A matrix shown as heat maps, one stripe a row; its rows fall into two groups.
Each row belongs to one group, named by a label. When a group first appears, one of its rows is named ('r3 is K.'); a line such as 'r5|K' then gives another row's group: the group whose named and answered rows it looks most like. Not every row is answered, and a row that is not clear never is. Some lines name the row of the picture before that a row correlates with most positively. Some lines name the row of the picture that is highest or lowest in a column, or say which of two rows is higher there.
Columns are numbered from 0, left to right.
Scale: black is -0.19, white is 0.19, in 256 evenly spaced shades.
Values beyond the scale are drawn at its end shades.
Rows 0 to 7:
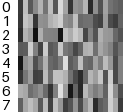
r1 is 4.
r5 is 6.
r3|6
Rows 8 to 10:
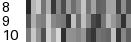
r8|4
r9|4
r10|4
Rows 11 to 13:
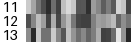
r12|6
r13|6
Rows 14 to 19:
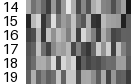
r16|4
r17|6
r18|6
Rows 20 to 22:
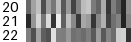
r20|4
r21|4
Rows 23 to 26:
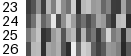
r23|4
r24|6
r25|4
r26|4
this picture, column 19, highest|24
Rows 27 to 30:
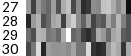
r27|6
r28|4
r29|6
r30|4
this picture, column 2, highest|30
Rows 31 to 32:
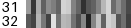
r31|6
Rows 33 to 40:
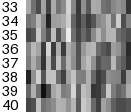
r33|6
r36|4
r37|4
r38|4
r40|4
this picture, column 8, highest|35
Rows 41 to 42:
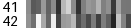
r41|6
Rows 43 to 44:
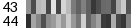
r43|6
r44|4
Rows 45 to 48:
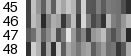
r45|4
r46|4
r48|4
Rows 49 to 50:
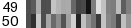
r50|4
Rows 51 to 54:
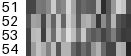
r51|6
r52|4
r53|4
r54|6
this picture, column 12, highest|52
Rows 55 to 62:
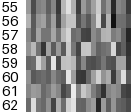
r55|6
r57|6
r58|4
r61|4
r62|4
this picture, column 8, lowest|61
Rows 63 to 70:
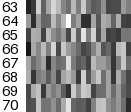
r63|4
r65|4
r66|6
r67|6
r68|6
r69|4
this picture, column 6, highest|63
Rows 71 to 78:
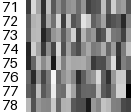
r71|4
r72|4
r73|4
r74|4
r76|6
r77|6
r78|6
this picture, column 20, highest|74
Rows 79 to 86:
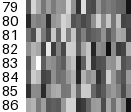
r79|4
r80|6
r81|6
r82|4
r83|4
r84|4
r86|6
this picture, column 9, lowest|80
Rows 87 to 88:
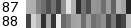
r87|6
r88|4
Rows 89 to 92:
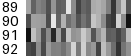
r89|6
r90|6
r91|4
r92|4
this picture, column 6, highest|91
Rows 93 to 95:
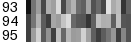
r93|4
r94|6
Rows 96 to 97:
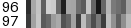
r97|4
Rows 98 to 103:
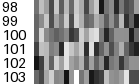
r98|4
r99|4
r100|4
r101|4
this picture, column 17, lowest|102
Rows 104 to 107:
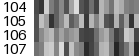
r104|6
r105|4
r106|6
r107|6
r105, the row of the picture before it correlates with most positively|100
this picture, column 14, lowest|105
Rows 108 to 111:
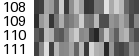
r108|6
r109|4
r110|6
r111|4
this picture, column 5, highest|108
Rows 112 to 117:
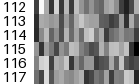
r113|4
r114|4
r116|4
